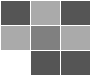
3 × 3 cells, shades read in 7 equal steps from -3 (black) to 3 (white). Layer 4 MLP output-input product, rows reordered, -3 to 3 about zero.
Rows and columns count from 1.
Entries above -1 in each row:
1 3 1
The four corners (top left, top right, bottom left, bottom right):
-1 -1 3 -1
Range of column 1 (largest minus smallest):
4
